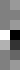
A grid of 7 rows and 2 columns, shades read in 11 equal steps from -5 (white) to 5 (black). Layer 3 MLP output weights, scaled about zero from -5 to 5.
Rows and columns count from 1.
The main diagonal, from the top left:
0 0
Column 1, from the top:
0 0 0 -5 -2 0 0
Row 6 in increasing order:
0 1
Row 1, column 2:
-1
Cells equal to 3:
1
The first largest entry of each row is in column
1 1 1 2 2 2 1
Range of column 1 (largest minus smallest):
5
